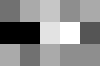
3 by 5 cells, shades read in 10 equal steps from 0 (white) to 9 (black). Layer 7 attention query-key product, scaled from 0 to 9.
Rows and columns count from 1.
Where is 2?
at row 1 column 3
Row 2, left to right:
9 9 1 0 6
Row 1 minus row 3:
2 -2 -1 0 -1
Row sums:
17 25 19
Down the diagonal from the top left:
5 9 3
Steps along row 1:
down down up down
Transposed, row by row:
5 9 3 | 3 9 5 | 2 1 3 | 4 0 4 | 3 6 4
